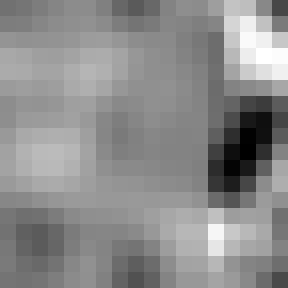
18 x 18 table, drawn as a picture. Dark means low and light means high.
Calmest part: centre. Seam: vertical, 70% of the way across, the left part calmer. Ninth with the lowest average: middle right.
